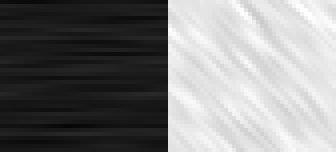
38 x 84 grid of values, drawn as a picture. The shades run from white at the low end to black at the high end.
The table splits into one row of 2 panels. Panel 1,1: very high, streaked across, faint in contrast. Panel 1,2: very low, slanting down to the right, faint in contrast.
